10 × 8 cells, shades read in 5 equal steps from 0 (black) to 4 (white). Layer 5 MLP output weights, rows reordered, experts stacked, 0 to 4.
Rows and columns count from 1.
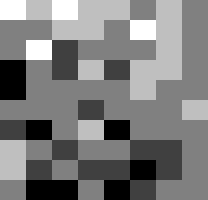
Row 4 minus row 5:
0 0 -1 1 -1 0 1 0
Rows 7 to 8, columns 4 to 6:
3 0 2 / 2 2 1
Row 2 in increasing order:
2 2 2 2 3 3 3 4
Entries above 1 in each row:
8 8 7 5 7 7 5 5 3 4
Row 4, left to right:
0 2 1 3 1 3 3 2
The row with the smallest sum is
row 10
